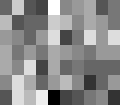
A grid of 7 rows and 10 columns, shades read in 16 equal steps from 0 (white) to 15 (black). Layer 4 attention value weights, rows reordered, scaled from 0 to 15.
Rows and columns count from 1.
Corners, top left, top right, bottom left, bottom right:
9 8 10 12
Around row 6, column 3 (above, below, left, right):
2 4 2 9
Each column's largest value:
10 10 10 11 15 11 10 12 10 12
